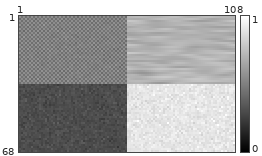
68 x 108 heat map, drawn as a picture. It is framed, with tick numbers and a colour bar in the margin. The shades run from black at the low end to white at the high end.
The table splits into 2 rows of 2 panels. Panel 1,1: middling, checkered. Panel 1,2: high, streaked across, faint in contrast. Panel 2,1: low, fine-grained, faint in contrast. Panel 2,2: very high, fine-grained, faint in contrast.
